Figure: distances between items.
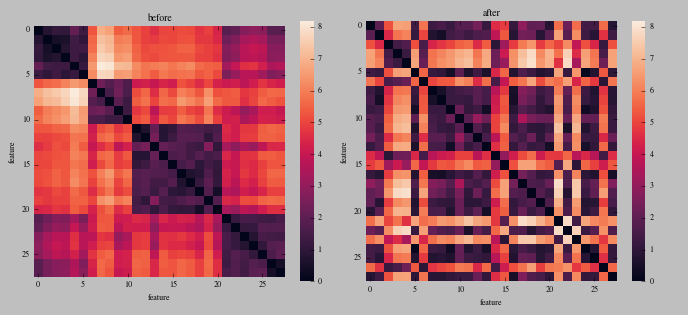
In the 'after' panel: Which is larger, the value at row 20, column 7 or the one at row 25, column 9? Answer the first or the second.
the first
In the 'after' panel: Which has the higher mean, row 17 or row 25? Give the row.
17
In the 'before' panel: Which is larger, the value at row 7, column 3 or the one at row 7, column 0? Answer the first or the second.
the first
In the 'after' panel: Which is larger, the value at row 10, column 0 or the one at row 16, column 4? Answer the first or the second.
the second
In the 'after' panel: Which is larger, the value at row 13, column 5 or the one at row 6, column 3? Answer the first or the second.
the second
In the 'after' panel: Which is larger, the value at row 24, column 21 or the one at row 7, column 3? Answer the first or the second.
the first
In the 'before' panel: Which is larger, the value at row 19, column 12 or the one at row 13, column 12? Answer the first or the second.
the second
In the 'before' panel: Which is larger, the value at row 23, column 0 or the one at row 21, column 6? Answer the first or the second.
the second
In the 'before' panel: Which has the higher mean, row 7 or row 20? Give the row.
7
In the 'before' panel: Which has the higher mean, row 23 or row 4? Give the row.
4
